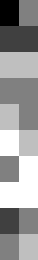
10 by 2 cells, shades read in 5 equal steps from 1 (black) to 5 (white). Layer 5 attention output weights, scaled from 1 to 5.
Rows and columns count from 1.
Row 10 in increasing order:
3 4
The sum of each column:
32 36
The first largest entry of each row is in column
2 1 1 1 1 1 2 1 2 2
